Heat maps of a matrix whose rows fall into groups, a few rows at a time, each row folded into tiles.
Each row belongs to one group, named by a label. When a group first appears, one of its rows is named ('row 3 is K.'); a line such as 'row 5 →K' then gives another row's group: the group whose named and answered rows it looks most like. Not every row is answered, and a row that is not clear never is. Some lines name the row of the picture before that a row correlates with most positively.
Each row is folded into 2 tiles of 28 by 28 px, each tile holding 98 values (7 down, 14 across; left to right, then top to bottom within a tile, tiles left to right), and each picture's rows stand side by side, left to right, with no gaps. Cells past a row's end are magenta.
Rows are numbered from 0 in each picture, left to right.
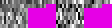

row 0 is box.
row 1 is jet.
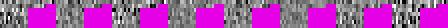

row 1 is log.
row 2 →box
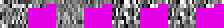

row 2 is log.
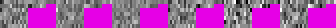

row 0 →jet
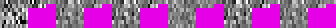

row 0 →box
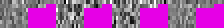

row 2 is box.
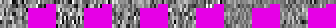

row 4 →jet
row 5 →box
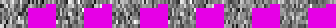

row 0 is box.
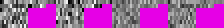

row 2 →box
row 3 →jet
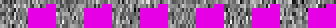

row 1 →box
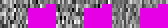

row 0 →jet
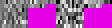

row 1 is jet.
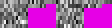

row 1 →jet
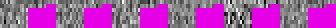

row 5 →box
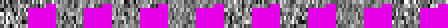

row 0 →box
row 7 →log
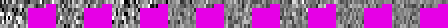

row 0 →box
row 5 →log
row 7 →jet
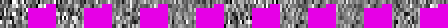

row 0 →log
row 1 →box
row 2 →box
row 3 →box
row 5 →jet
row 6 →jet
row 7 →box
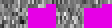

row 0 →box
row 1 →box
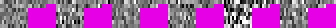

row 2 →log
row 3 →jet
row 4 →box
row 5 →log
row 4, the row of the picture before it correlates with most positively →1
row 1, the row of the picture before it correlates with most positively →0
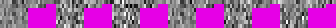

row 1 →jet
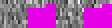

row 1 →log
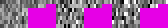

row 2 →log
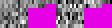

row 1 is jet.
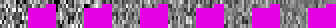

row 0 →jet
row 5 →box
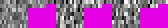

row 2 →log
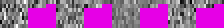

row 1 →jet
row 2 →log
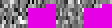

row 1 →log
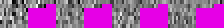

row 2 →box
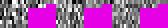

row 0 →log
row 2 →jet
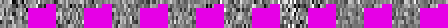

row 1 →jet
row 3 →box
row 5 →jet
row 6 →log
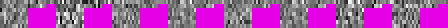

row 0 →jet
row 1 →box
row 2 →jet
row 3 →log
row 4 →box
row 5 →log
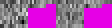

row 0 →box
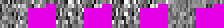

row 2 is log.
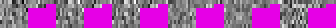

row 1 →log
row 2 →log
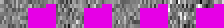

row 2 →box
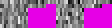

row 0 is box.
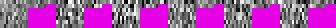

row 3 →jet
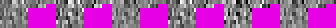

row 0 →log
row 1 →log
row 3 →log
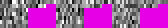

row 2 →jet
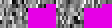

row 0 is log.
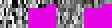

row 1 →box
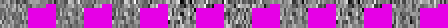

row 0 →jet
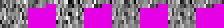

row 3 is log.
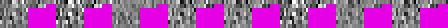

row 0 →log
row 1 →log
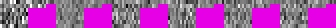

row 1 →jet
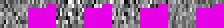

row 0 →box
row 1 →log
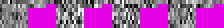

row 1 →box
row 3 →jet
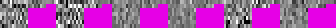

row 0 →jet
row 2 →jet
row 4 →box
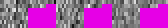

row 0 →jet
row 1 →jet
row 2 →log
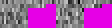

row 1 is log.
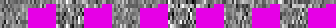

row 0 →box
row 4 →jet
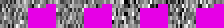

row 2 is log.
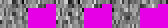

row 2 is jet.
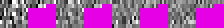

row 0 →log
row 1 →log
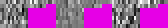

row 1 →log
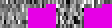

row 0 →box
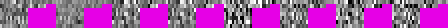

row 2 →log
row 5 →jet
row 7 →jet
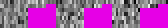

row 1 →box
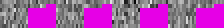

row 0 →jet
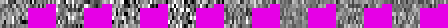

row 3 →jet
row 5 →log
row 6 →jet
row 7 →box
